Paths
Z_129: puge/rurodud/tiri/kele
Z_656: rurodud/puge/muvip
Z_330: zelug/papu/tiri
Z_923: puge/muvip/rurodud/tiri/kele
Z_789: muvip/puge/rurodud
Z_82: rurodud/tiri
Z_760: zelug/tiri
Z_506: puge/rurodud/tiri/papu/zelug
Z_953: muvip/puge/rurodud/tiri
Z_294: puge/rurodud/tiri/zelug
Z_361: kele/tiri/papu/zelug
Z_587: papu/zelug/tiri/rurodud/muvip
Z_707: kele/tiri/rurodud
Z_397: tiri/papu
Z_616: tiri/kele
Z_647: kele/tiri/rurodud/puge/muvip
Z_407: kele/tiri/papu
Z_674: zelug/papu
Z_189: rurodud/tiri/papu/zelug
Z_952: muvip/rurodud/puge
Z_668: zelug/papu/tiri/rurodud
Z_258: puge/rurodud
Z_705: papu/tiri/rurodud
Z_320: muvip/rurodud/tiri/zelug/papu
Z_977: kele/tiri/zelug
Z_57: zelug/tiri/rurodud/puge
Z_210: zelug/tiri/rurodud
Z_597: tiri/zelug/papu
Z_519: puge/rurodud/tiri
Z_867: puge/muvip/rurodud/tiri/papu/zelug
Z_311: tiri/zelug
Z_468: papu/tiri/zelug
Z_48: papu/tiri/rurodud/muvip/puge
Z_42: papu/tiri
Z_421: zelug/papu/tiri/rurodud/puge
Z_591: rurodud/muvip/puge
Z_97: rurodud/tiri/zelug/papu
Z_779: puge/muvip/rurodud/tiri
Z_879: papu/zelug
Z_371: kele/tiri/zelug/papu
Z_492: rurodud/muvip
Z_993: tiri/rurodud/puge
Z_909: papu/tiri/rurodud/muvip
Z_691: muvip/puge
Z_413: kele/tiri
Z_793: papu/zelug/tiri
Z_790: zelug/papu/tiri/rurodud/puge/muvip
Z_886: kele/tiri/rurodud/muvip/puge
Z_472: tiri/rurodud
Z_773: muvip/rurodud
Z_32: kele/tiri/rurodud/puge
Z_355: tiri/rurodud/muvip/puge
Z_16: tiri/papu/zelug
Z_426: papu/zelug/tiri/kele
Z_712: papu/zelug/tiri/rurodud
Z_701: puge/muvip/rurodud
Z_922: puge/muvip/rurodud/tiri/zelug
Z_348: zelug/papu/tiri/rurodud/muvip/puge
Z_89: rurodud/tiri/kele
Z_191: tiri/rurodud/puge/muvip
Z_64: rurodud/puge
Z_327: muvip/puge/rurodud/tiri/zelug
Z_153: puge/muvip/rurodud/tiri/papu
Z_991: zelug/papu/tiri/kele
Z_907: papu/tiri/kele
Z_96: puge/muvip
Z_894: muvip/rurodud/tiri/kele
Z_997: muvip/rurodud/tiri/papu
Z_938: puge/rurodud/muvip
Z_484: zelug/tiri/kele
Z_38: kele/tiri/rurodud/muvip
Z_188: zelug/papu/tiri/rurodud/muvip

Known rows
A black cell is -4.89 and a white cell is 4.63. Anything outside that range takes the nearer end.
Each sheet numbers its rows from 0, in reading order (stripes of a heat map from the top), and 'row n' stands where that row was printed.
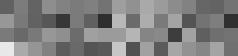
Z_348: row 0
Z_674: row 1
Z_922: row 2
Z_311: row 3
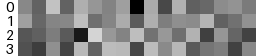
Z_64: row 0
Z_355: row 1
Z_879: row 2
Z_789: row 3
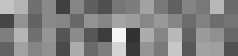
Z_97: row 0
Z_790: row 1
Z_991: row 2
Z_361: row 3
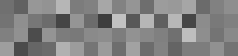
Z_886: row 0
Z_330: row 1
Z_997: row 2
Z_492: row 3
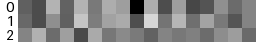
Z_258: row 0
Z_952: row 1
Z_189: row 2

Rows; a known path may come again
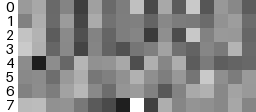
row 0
Z_16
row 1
Z_189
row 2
Z_397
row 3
Z_97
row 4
Z_591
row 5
Z_894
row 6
Z_38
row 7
Z_484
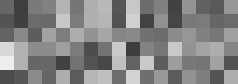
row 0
Z_779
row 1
Z_938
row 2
Z_909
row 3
Z_616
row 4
Z_597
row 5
Z_953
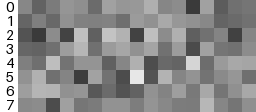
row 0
Z_922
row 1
Z_348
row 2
Z_789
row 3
Z_923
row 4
Z_413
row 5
Z_426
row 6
Z_57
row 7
Z_997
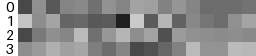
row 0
Z_790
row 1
Z_760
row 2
Z_647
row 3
Z_707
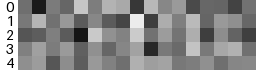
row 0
Z_701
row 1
Z_991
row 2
Z_879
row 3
Z_407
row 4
Z_587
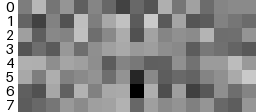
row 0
Z_668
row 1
Z_656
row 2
Z_355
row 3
Z_867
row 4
Z_89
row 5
Z_82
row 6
Z_258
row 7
Z_48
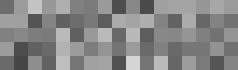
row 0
Z_32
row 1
Z_320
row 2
Z_191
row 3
Z_492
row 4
Z_952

